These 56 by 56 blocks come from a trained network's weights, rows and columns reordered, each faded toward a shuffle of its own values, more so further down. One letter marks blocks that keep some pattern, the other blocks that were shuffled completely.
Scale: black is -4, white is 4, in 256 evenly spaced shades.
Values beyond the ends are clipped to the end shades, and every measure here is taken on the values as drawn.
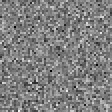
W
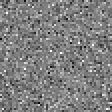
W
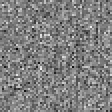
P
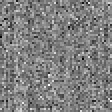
P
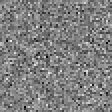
W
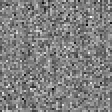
P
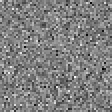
W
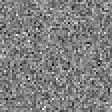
W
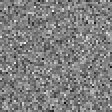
W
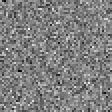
W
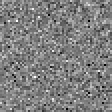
W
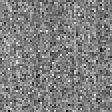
P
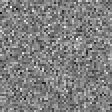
W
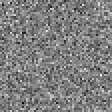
W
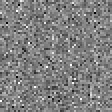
P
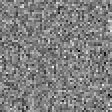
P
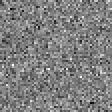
P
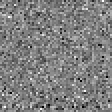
P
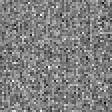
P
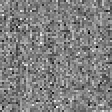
P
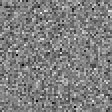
W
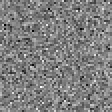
W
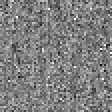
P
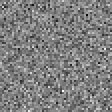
W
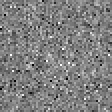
W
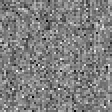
P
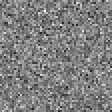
W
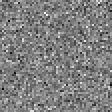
W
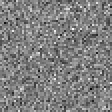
W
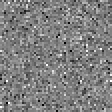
P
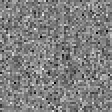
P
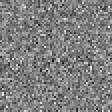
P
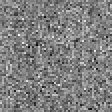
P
